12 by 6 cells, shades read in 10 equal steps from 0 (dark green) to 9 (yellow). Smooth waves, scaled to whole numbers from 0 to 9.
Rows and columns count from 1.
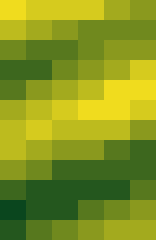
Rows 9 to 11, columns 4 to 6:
2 2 2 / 1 1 3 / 3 4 5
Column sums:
53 54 54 60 62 62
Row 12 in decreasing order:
6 6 5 4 3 1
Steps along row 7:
up down same same down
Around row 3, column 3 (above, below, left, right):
5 4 3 4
